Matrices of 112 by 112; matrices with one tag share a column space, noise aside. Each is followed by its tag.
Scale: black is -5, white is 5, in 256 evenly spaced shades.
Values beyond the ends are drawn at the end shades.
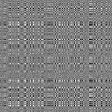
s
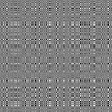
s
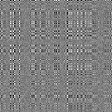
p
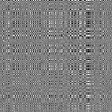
p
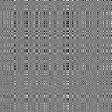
p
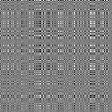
p
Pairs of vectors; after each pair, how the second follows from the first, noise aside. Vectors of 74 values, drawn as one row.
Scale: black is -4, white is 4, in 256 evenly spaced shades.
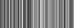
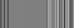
partly zeroed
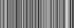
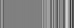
partly zeroed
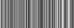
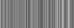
shrunk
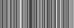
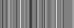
partly zeroed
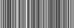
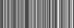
shuffled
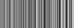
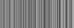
shrunk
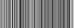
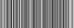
sign-scrambled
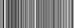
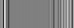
partly zeroed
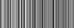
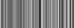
shuffled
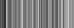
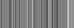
partly zeroed
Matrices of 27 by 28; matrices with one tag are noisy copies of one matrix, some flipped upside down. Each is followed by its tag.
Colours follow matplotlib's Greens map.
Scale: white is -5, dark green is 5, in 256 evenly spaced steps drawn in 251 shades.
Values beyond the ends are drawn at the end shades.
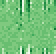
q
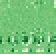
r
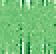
q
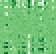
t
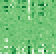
t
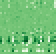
r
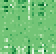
t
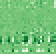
r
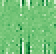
q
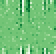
q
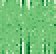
q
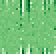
q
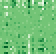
t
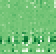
r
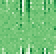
q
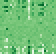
t
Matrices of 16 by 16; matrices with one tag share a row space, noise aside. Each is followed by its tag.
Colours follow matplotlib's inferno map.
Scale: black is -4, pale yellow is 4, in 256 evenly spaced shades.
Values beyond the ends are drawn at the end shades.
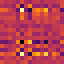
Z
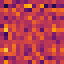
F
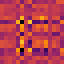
Z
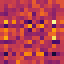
F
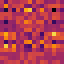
F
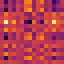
F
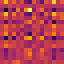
F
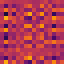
F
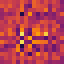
Z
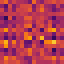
F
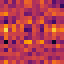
F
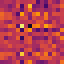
Z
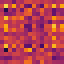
F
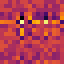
Z
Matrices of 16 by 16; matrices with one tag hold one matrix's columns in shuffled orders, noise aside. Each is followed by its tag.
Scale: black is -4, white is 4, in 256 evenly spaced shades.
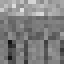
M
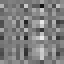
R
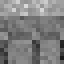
M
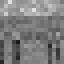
M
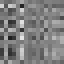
R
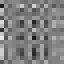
R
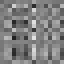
R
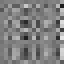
R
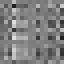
R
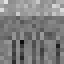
M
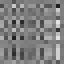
R
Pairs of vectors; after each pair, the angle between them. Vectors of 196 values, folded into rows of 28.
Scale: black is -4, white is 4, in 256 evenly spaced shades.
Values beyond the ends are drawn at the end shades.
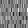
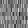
nearly parallel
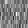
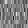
nearly parallel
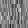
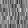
nearly parallel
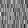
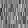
orthogonal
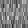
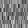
nearly opposite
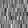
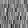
nearly opposite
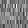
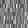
partly aligned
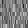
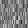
partly aligned
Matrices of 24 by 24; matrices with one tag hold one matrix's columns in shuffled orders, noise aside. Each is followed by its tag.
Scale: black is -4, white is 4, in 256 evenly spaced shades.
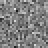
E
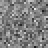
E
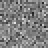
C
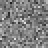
C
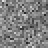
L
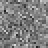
E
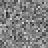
C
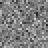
C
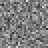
L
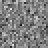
E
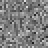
L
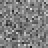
E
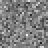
L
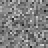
E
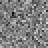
C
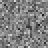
L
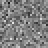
C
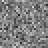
L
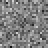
E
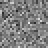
C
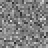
C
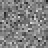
C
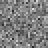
E
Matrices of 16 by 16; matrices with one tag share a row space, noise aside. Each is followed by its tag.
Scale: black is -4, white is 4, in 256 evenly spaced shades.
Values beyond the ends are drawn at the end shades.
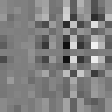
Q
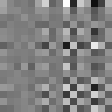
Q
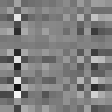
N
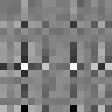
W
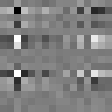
N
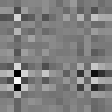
N
